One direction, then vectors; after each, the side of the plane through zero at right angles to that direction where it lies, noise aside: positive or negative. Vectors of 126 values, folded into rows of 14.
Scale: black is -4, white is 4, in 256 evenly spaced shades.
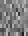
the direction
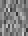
negative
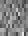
negative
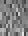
negative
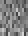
negative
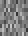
negative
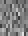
negative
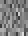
negative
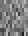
positive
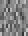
positive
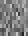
positive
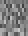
negative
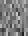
positive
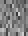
negative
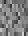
negative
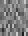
positive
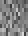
negative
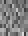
negative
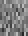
positive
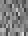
negative
